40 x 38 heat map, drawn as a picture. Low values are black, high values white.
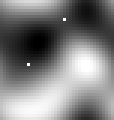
Stripes: none. Mirror symmetry: none. Lone odd cells: 2, each higher than its neighbours.
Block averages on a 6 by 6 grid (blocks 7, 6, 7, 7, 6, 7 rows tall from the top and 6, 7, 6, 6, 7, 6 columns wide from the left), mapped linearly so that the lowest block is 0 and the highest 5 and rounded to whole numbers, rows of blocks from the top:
333201 | 100111 | 100342 | 222454 | 344443 | 455323
